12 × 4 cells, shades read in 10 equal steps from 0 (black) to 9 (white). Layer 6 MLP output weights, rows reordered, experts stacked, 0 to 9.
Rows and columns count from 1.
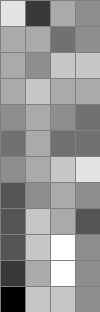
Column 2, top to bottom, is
2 6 5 7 6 6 6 5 7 7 6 7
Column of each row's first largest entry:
1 1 3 2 2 2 4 3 2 3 3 2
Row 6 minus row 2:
-2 0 0 -1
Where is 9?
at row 10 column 3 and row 11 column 3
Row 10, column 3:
9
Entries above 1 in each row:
4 4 4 4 4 4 4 4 4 4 4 3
